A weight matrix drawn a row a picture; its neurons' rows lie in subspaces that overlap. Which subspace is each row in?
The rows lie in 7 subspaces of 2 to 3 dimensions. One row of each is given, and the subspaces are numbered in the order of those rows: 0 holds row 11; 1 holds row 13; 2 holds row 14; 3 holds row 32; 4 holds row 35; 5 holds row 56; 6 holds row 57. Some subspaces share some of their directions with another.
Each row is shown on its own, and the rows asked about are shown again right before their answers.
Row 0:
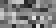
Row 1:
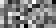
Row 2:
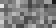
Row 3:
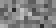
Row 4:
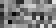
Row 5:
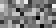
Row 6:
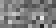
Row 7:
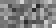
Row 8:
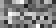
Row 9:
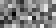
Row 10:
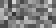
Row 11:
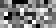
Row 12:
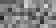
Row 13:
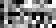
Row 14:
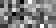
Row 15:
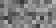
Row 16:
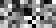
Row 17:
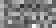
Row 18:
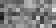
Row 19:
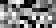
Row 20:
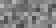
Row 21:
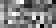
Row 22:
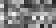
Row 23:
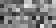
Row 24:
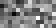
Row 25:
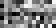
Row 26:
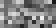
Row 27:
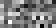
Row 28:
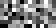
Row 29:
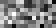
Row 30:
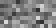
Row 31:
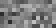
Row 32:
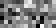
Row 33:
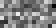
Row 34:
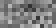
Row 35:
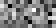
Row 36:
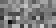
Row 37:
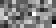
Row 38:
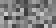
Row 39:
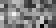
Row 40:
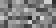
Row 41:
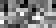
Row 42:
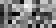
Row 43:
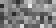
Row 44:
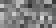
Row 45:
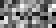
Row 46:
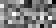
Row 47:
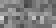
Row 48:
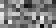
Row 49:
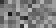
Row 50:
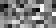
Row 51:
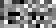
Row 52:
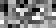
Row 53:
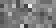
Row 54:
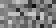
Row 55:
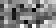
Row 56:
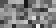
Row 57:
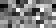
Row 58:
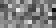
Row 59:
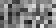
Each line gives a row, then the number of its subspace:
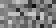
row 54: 6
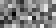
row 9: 1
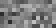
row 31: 4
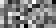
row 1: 5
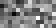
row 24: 6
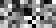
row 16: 2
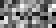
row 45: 1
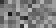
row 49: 5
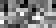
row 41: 6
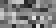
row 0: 5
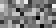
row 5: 6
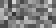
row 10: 2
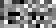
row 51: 0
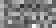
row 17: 4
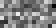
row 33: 1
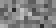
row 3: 2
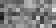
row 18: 3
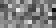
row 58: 4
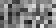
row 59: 4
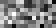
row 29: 1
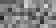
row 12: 3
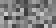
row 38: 0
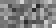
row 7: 4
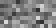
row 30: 6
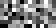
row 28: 2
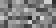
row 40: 2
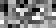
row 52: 6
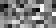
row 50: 6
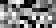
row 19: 5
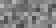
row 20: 1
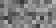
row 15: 0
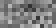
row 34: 4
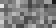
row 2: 5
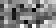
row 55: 4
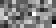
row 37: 2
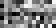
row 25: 1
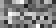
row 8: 0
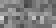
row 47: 3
